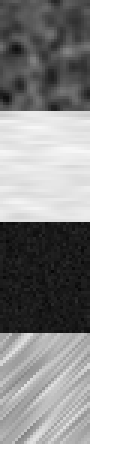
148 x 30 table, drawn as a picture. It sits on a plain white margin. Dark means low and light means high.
It is made of 4 by 1 panels. Panel 1,1: low, blotchy. Panel 2,1: very high, streaked across, faint in contrast. Panel 3,1: very low, fine-grained, faint in contrast. Panel 4,1: high, slanting up to the right.
